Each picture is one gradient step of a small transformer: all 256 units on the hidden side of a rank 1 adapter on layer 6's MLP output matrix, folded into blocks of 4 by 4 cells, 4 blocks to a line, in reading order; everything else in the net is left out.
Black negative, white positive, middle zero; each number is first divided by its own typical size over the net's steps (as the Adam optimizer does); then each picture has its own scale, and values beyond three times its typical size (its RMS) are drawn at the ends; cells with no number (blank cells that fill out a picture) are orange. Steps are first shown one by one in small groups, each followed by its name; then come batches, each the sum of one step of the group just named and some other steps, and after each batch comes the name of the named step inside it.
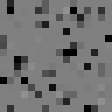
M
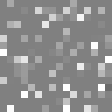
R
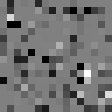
M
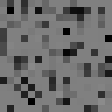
M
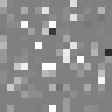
R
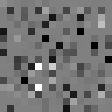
M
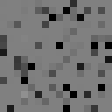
R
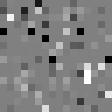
R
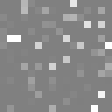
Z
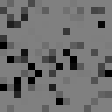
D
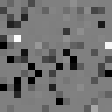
D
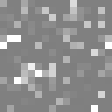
Z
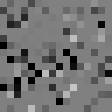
D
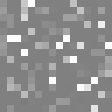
Z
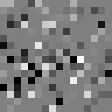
D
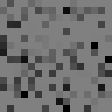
D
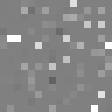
Z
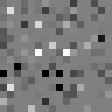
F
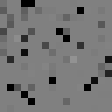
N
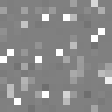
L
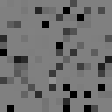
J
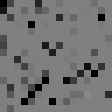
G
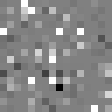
F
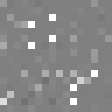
G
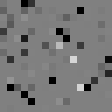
N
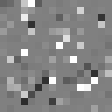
G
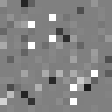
N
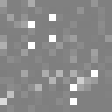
F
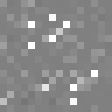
G
